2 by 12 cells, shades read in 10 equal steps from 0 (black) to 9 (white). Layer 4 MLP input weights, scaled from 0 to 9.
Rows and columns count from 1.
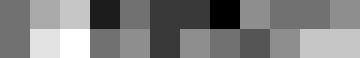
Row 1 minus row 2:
0 -2 -2 -3 -1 0 -3 -4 2 -1 -3 -2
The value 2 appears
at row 1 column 6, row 1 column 7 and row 2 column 6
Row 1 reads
4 6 7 1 4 2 2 0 5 4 4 5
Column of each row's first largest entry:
3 3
